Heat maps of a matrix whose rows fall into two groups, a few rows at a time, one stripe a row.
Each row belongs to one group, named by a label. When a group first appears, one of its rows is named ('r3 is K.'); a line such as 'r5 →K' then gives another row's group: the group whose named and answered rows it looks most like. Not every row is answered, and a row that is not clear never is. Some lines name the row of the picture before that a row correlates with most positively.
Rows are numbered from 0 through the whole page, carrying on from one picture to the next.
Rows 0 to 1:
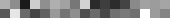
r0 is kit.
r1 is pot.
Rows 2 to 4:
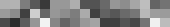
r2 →pot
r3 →kit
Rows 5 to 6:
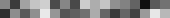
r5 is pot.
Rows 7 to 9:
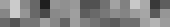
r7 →pot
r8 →pot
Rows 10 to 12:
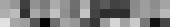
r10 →kit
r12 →pot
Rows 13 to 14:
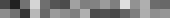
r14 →kit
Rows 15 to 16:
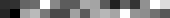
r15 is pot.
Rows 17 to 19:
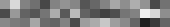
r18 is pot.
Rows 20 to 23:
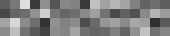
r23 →pot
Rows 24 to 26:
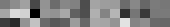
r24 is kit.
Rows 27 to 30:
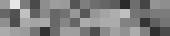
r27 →kit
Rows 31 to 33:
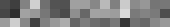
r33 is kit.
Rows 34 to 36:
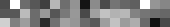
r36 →pot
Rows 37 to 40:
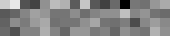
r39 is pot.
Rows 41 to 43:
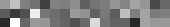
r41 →pot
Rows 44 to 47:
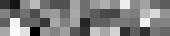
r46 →pot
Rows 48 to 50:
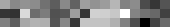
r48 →pot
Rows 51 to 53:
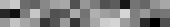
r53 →pot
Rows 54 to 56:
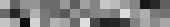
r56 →kit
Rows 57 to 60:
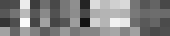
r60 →pot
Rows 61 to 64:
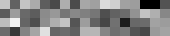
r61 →pot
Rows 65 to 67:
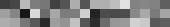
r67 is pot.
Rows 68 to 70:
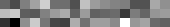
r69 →kit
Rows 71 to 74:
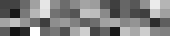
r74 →kit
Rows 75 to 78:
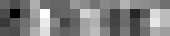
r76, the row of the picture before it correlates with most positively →72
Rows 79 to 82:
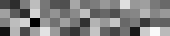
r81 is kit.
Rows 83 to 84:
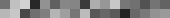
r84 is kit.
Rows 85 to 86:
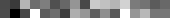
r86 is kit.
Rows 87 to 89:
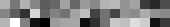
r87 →pot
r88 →kit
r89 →pot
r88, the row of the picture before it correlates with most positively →86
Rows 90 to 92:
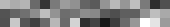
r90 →pot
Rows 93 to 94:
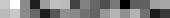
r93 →kit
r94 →pot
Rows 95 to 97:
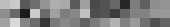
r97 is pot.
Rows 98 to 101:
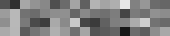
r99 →kit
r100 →pot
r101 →kit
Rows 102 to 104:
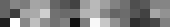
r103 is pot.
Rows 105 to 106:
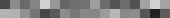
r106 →pot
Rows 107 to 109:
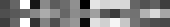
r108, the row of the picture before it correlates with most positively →105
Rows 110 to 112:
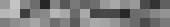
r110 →pot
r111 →kit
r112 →pot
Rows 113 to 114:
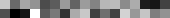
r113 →pot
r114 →kit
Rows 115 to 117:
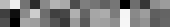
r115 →kit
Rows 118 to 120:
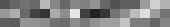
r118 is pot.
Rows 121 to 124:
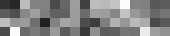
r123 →pot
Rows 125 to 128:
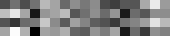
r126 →kit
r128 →kit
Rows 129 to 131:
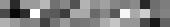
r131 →pot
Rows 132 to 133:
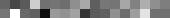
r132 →kit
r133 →pot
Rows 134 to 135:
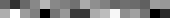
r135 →pot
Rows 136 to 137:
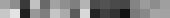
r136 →kit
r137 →kit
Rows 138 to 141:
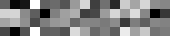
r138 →kit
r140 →kit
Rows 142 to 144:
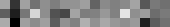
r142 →pot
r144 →pot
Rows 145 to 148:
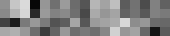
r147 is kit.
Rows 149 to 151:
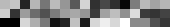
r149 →kit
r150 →pot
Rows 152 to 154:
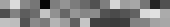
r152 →pot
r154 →kit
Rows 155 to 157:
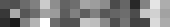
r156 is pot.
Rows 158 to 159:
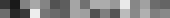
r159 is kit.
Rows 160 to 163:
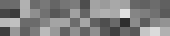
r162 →kit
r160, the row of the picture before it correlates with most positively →158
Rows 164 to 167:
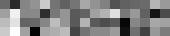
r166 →kit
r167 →kit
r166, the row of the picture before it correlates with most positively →162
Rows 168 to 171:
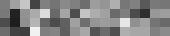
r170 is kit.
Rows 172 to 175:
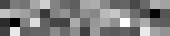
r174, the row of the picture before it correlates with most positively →170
